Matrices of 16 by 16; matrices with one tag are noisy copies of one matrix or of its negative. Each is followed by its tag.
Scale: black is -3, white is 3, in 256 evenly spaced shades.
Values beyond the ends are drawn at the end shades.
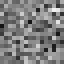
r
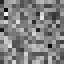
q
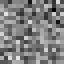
r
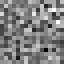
r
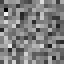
q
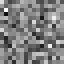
q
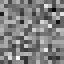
r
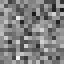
r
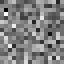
q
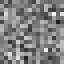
r
